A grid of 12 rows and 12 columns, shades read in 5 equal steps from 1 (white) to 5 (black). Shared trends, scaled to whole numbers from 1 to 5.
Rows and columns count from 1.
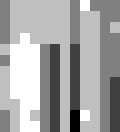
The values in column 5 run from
2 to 3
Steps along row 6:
down same same up up down up down same up same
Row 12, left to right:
3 2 1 1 3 4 2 5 2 2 3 4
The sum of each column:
31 19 15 17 32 40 24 46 22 25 36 40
